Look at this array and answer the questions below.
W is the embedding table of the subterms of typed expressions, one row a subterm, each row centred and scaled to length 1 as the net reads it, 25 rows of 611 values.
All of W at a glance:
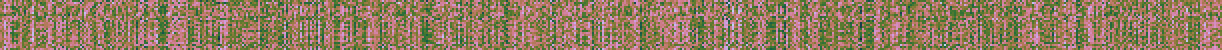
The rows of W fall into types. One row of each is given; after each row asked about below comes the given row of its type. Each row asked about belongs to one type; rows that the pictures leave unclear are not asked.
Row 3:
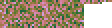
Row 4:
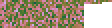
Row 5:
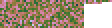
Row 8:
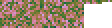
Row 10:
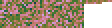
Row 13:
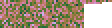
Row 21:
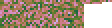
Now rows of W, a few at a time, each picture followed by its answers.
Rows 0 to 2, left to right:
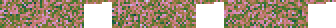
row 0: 10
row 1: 21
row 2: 21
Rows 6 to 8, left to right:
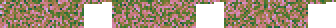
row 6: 3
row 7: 3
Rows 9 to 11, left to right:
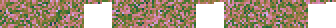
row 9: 5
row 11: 13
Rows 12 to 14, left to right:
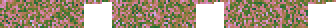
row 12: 5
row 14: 4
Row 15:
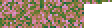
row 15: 8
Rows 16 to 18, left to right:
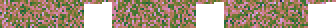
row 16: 4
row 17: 4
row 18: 21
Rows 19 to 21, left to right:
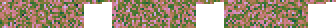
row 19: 8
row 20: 4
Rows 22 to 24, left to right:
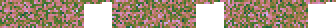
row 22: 8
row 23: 5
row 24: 13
